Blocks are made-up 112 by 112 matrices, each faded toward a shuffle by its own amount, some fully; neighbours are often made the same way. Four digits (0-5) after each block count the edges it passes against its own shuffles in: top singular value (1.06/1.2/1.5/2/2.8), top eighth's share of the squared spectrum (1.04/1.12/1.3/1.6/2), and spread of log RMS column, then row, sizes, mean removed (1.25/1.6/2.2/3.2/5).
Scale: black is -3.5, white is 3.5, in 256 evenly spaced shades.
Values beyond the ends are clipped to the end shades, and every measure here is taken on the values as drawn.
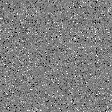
3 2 1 1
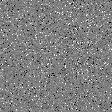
3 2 0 1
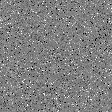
0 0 0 0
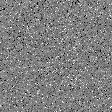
0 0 0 0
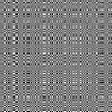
5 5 5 5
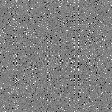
4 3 2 1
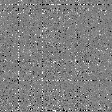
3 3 3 3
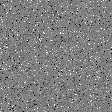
0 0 0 0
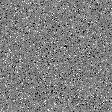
0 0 0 0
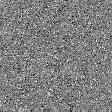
2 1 0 0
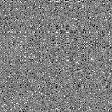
4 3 2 2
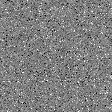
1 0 0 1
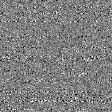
1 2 0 3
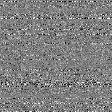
2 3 0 4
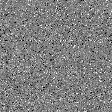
1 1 0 2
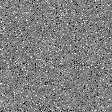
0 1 0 1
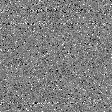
1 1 0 2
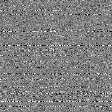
2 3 0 4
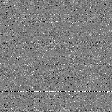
4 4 1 3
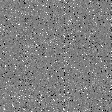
3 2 1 0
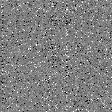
3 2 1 0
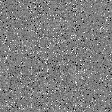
3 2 1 0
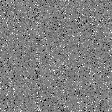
3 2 2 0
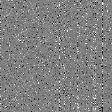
4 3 2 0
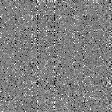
4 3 2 1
